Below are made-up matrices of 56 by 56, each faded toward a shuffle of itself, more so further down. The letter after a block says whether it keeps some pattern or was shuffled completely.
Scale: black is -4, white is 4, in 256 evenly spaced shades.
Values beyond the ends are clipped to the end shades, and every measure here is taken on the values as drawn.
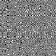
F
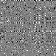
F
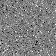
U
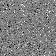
U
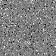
U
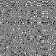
F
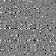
F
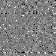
F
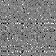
F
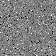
U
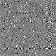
F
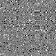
F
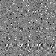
F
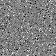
U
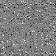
F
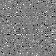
F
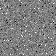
U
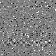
F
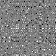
F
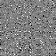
F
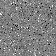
U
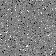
U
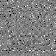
F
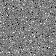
U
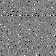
F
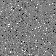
U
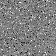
U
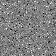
U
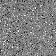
U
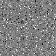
F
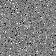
U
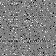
F
